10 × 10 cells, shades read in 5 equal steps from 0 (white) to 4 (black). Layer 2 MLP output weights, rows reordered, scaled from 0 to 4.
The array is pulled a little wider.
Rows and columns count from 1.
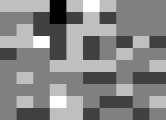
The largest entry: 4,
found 2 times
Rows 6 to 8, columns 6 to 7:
1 1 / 3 3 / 2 2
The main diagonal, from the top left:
1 2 3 3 1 1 3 1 2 2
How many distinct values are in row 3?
3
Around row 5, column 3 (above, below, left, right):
0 2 2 3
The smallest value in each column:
1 1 0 0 1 0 1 1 1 1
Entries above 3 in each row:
1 1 0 0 0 0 0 0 0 0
